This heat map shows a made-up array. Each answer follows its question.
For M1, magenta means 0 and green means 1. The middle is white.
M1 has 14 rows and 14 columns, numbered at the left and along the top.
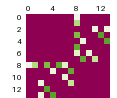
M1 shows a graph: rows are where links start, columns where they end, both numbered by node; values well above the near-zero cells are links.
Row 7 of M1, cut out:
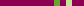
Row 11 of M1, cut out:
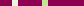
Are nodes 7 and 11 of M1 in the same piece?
yes
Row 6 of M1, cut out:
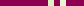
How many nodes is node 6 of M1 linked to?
2
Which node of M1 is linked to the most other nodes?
node 8
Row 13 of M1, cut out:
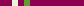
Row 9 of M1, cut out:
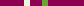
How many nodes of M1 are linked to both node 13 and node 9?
1
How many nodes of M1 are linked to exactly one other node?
5
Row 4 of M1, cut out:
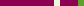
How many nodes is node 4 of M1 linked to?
2
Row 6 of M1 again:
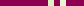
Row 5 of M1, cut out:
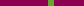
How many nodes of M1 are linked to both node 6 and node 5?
1
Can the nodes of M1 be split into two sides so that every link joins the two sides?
yes
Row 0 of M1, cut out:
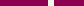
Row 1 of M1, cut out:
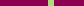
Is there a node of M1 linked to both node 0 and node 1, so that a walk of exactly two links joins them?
yes
